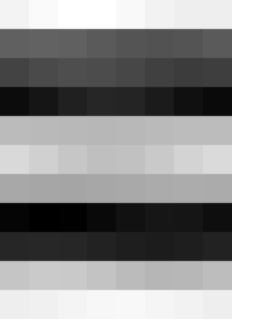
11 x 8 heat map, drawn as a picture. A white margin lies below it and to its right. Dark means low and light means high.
Stripes: horizontal, repeating 2 times. Calmest part: centre. Average level on the scale: 50%. Slope: none. Grain: streaks across.
